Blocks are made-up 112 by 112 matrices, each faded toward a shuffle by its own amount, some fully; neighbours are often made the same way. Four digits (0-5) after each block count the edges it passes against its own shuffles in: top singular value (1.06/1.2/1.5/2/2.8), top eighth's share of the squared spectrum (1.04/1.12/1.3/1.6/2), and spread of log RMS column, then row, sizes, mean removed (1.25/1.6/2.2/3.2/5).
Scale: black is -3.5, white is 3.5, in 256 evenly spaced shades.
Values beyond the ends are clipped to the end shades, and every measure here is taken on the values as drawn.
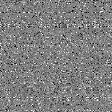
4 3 1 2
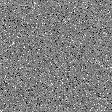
1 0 0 0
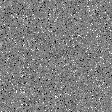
1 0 1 0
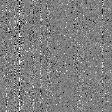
3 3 3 0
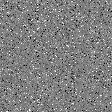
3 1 1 0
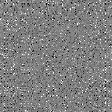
4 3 2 1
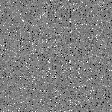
3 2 1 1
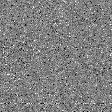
2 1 0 1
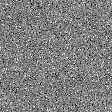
0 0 0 0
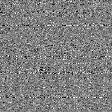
3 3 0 3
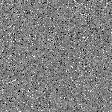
3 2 0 0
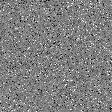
0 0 0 0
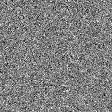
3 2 0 0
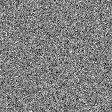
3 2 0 0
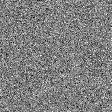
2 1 0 0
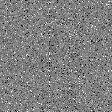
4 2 1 1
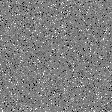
0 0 0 0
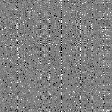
5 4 3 2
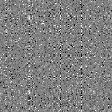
4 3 3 2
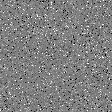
2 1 0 0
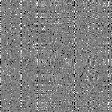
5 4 3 2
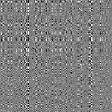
5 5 4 3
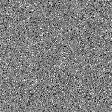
3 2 0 0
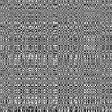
5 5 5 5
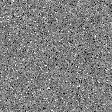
1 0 0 0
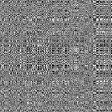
5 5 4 4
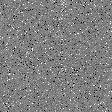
2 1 0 0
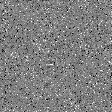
3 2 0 0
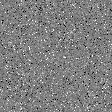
2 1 0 0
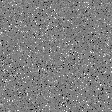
0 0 0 0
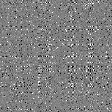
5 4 2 3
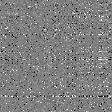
4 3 2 2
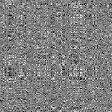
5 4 3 3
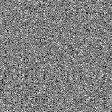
4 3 2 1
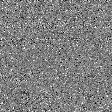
1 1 0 2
